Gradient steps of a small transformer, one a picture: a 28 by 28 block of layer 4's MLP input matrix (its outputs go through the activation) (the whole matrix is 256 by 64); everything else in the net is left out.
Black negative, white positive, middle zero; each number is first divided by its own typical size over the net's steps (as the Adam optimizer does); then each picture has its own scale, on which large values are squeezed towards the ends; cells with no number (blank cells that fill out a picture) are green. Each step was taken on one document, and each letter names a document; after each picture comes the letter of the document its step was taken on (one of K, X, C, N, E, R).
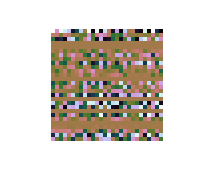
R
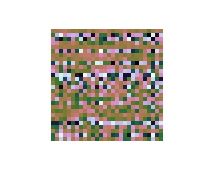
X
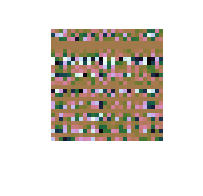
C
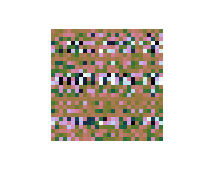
X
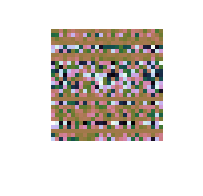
X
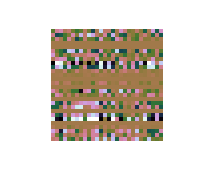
C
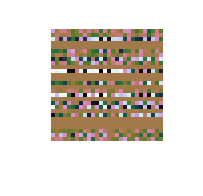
R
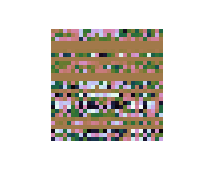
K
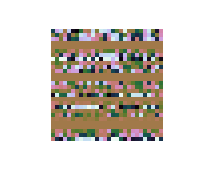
K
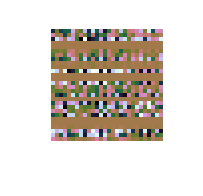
R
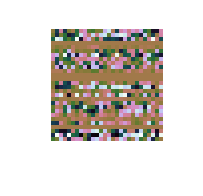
K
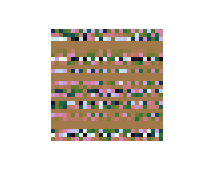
R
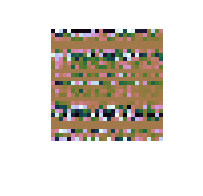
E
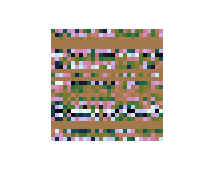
E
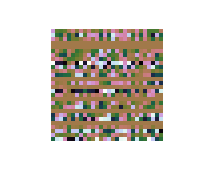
C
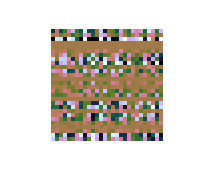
R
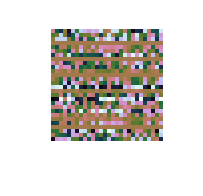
K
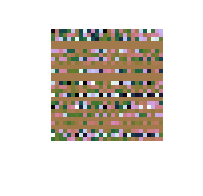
R
